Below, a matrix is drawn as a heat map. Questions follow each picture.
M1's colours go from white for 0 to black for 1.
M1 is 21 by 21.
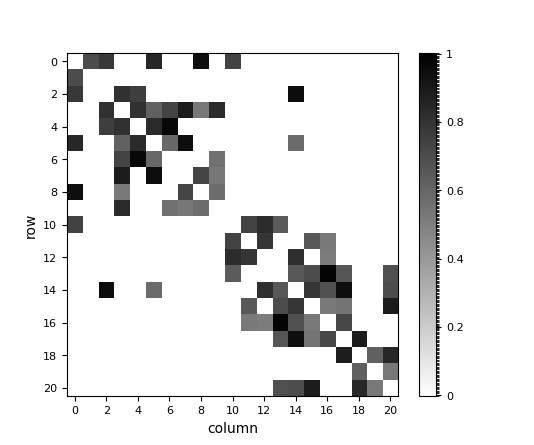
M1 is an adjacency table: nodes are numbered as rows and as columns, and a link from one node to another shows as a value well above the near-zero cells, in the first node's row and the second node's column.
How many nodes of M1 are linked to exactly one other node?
1
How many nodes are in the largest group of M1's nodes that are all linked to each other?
5
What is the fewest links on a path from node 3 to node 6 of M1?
1
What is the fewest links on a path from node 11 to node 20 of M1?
2
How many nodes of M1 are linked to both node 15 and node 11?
1
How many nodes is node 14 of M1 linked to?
8
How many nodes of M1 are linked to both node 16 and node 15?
4
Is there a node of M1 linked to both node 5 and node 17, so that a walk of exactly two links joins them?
yes
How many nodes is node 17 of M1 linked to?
5
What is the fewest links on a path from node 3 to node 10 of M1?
3
